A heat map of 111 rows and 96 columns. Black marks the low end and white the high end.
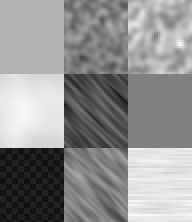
It is made of 3 by 3 panels. Panel 1,1: high, flat. Panel 1,2: middling, blotchy. Panel 1,3: high, blotchy. Panel 2,1: very high, smooth, faint in contrast. Panel 2,2: low, slanting down to the right. Panel 2,3: middling, flat. Panel 3,1: very low, checkered, faint in contrast. Panel 3,2: middling, slanting down to the right. Panel 3,3: very high, streaked across, faint in contrast.
